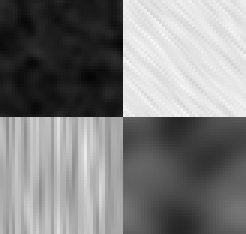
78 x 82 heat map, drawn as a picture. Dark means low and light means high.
It is made of 2 by 2 panels. Panel 1,1: very low, blotchy, faint in contrast. Panel 1,2: very high, slanting down to the right, faint in contrast. Panel 2,1: high, streaked downward. Panel 2,2: low, smooth.
